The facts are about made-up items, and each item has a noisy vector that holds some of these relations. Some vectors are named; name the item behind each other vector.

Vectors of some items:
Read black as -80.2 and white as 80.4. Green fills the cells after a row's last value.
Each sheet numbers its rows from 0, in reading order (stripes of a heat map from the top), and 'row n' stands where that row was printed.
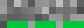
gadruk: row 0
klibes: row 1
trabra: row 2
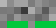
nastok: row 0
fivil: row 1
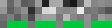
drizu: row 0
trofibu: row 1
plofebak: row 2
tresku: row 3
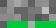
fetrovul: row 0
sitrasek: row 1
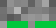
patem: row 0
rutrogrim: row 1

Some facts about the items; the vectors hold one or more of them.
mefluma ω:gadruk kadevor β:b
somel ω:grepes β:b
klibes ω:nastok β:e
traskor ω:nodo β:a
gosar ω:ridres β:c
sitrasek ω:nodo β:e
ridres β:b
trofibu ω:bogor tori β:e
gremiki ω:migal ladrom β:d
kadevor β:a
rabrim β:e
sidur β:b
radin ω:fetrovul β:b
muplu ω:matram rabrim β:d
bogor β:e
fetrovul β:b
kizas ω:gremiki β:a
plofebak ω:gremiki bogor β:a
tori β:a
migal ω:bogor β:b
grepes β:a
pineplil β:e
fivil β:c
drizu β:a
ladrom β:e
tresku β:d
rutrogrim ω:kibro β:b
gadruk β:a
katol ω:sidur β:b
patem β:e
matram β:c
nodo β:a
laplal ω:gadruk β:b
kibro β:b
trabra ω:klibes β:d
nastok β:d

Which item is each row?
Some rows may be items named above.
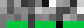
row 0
traskor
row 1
bogor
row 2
tori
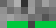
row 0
mefluma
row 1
nodo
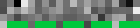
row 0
ladrom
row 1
drizu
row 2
gadruk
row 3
kadevor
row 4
kizas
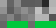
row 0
drizu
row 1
migal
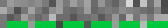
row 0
matram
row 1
gosar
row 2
nodo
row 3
grepes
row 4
laplal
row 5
muplu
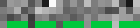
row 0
rabrim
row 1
bogor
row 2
grepes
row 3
tresku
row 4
gremiki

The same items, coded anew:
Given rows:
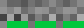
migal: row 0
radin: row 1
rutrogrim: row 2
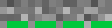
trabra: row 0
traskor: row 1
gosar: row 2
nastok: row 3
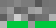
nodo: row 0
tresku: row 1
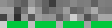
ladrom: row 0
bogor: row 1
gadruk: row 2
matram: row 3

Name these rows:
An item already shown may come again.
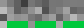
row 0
bogor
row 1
sitrasek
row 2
grepes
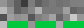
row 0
bogor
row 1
fivil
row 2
kadevor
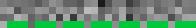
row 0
rabrim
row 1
mefluma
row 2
migal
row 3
trofibu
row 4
plofebak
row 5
drizu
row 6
matram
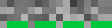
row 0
tresku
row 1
muplu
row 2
tori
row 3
matram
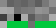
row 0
gremiki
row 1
laplal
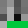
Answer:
kizas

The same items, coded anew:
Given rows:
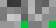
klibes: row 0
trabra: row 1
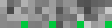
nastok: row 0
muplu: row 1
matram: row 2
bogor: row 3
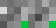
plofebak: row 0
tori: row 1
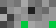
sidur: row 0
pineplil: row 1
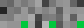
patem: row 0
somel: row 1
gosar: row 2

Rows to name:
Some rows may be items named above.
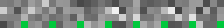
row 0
kizas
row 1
gadruk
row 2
gosar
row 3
bogor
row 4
gremiki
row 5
trofibu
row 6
gremiki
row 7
sitrasek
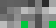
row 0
trofibu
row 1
migal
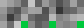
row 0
grepes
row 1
traskor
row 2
ladrom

